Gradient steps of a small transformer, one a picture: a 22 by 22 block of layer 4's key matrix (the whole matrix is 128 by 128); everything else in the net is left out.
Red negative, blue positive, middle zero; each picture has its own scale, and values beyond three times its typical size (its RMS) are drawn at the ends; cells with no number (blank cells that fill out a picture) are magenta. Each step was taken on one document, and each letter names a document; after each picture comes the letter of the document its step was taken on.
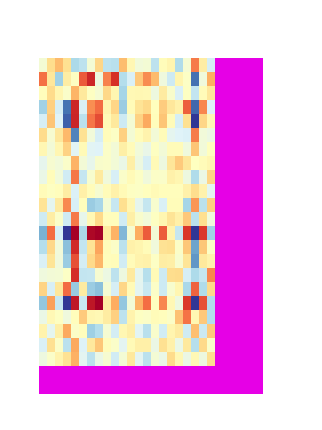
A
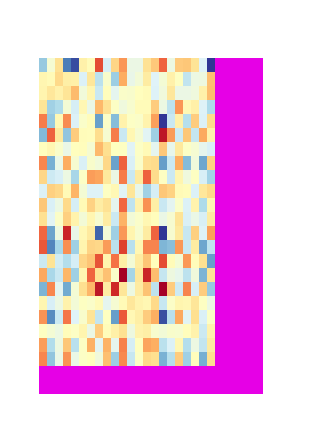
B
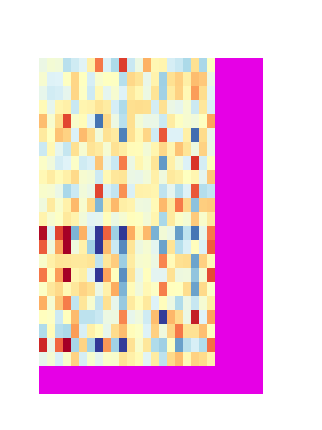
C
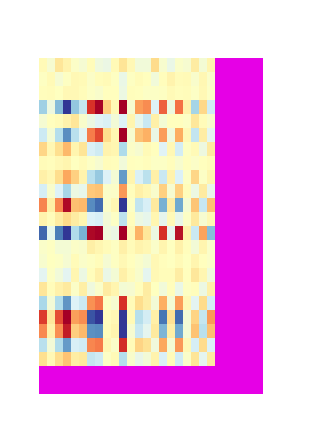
C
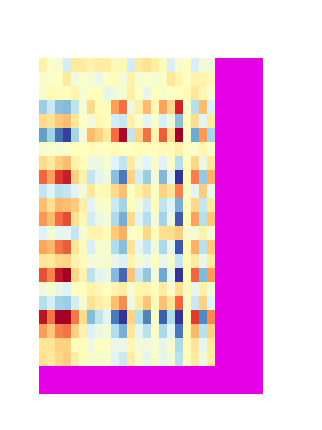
C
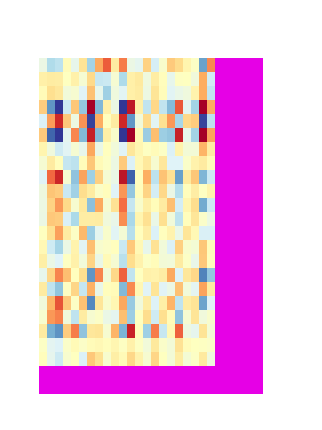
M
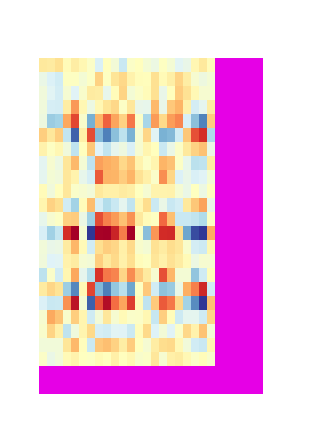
A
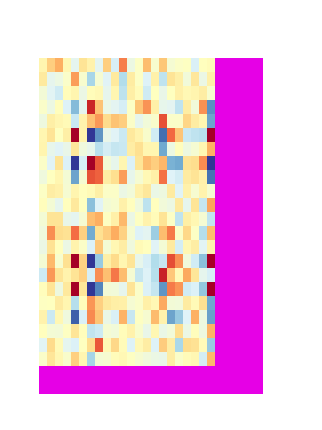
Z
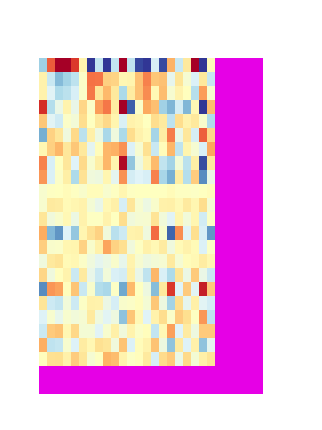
B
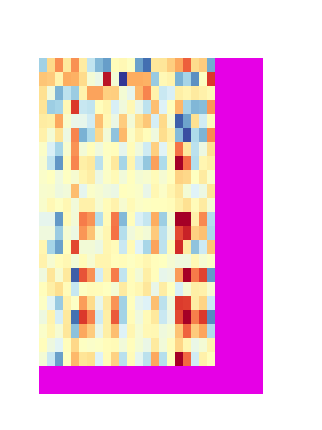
A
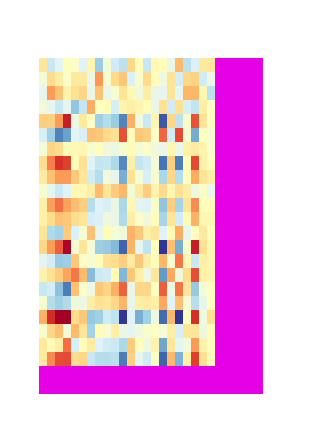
Z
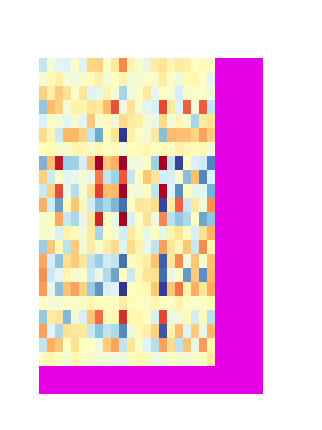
B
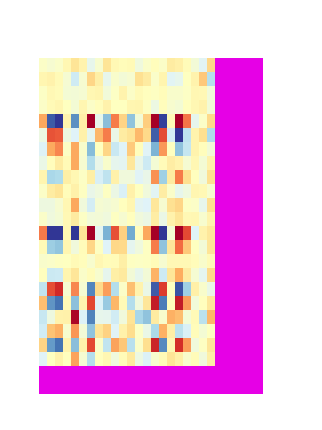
M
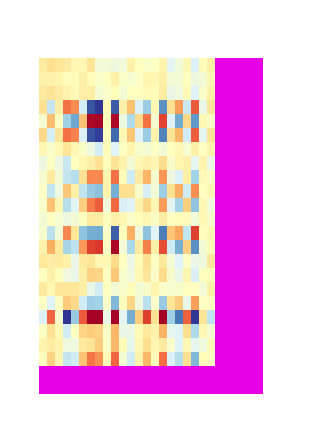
C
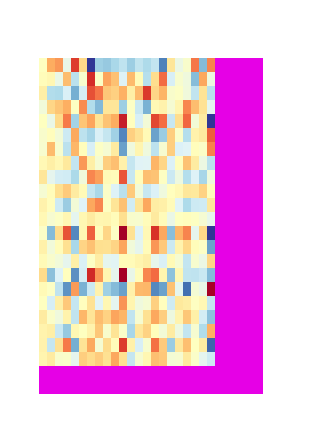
B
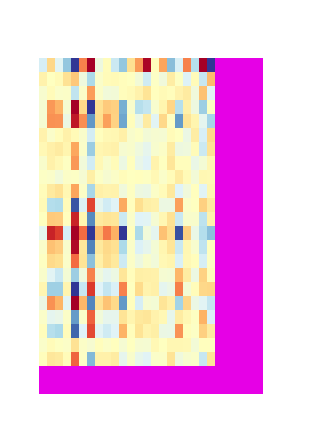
A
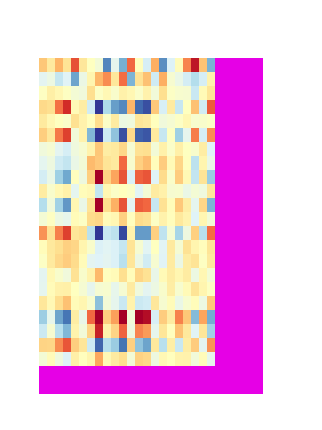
C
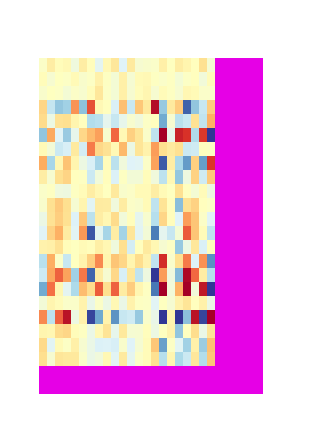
Z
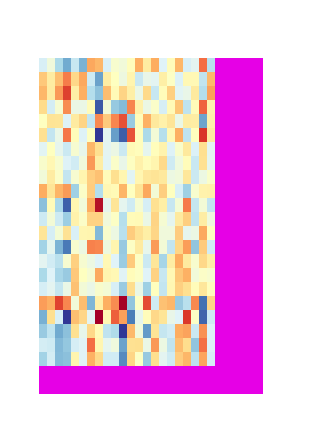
M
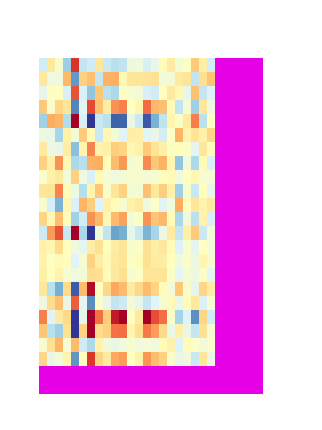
A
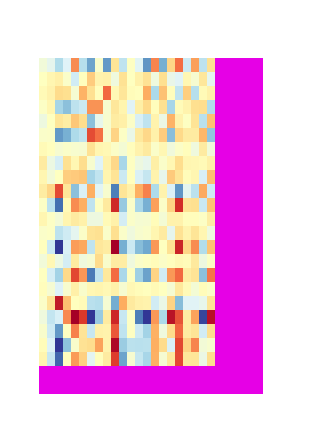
M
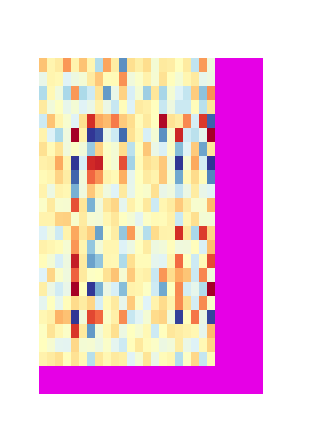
Z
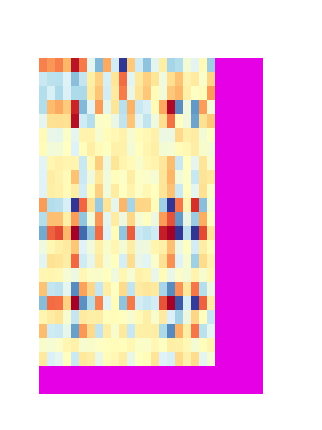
A
